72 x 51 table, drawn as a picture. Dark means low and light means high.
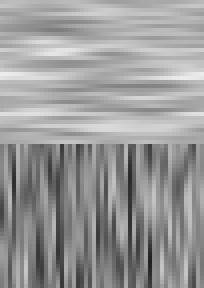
The table splits into 2 rows of 1 panel. Panel 1,1: high, streaked across. Panel 2,1: middling, streaked downward, strong in contrast.
